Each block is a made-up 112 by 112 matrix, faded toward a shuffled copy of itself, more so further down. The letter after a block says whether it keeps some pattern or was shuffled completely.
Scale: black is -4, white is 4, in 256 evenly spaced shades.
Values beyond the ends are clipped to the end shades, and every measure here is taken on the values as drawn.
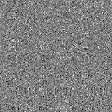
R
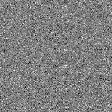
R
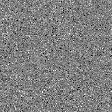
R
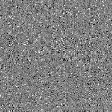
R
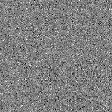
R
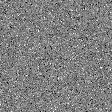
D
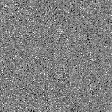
R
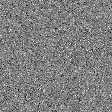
D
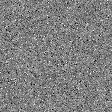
D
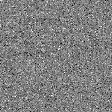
R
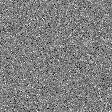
D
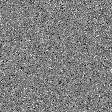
D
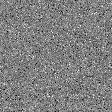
D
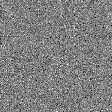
R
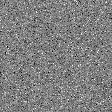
D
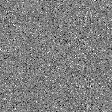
R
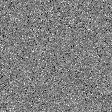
D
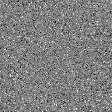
R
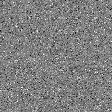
R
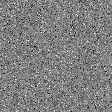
D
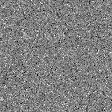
R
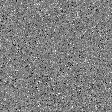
D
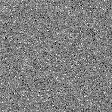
R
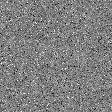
D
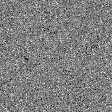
R
